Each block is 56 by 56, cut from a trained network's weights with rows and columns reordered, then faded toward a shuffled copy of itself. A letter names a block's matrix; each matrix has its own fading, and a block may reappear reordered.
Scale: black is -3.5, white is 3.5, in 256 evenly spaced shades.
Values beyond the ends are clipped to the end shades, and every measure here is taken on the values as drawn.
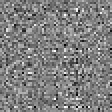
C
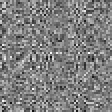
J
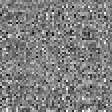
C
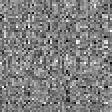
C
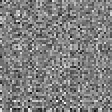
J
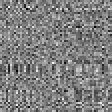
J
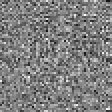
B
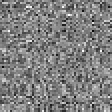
J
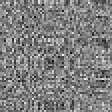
J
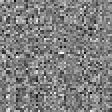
J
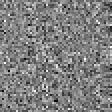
B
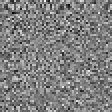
J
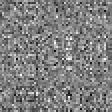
C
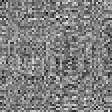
J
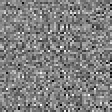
C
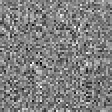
B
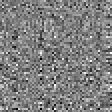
C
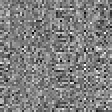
J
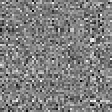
C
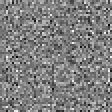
B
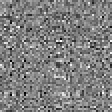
C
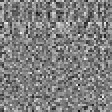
J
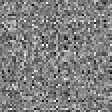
C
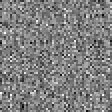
B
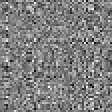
J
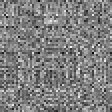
J
